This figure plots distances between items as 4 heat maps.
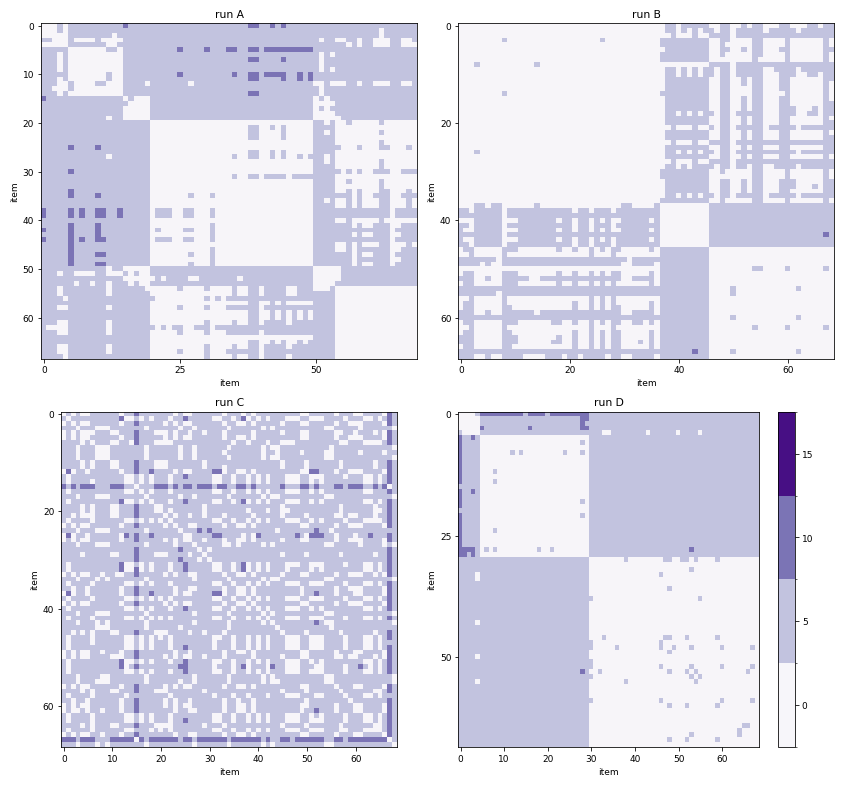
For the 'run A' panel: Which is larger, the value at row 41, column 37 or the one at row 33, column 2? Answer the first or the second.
the second
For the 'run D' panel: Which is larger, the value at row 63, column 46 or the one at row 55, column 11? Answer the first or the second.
the second
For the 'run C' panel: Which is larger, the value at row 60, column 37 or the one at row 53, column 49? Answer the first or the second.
the second
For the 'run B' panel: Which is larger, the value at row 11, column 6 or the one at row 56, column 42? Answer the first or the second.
the second
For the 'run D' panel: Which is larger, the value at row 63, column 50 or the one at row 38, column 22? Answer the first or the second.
the second
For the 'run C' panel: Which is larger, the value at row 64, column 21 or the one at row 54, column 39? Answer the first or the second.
the second
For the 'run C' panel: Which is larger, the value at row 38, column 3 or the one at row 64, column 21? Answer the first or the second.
the first
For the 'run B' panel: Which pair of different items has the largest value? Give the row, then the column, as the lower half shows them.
67, 43
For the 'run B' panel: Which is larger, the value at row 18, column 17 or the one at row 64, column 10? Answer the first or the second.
the second
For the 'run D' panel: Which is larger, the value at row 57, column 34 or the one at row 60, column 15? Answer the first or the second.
the second
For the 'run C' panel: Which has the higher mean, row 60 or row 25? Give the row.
25
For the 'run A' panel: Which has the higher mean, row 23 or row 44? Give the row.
44
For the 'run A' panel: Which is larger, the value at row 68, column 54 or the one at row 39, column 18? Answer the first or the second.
the second
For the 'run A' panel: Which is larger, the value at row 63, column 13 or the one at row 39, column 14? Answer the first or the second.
the second
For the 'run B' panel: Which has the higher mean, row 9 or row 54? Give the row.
54
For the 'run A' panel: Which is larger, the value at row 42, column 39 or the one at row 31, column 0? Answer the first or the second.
the second
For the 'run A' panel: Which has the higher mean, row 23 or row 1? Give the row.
1
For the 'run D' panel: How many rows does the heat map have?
69
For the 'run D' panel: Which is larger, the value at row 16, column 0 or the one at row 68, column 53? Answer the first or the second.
the first
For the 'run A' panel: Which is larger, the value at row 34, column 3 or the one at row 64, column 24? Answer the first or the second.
the first
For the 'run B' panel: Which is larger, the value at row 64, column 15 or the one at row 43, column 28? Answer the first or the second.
the second
